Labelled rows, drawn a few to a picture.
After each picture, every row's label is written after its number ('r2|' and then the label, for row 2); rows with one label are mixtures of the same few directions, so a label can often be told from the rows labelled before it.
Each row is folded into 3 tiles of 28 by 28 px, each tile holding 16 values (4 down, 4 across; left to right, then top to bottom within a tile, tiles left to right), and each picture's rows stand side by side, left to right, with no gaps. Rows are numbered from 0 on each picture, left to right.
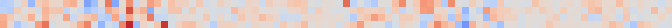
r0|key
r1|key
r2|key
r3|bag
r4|bag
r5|key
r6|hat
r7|key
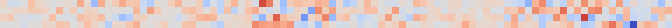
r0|hat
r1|bag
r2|bag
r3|hat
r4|hat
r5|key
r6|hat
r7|key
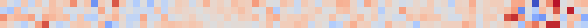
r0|key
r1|bag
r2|hat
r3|key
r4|key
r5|bag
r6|bag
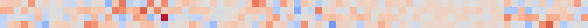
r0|key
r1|hat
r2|key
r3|key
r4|key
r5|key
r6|key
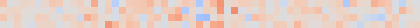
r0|hat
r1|bag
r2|bag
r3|bag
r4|bag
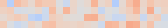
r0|bag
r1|bag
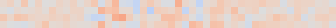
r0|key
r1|bag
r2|bag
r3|hat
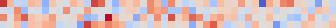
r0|key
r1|hat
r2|key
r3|bag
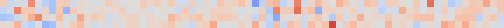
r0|bag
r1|hat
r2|key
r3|key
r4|key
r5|bag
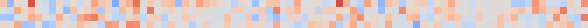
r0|bag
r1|bag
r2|bag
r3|key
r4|key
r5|bag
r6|hat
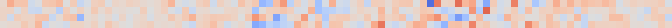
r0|hat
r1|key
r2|key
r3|hat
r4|key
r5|bag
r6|bag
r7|hat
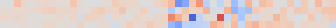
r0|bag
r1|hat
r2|hat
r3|hat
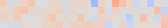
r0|hat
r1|bag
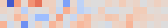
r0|bag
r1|key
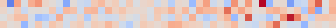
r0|bag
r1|key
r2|hat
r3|bag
